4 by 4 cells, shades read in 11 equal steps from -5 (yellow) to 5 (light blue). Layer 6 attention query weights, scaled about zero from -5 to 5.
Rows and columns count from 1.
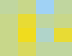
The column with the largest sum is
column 3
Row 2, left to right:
0 -4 1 0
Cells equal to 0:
5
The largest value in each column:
1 0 5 1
